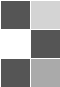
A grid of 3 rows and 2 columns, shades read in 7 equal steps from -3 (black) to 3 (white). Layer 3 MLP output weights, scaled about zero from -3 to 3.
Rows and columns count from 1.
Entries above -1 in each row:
1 1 1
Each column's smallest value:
-1 -1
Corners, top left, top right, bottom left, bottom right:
-1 2 -1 1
